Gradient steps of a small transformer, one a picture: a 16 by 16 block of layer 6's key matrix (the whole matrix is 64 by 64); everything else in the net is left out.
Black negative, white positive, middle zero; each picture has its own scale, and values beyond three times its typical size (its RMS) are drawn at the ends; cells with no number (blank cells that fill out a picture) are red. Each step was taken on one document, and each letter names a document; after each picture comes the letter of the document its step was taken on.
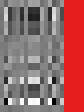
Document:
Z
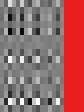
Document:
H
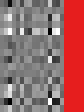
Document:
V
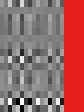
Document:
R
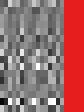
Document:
R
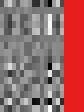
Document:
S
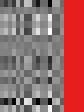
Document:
S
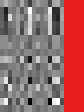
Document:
Z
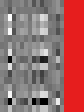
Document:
R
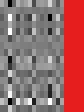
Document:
V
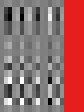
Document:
Z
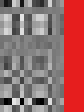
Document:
S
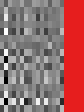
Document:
H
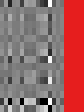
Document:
R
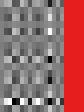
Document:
H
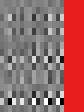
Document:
H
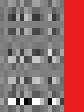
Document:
H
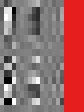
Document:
Z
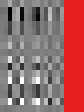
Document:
Z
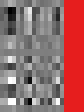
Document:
Z
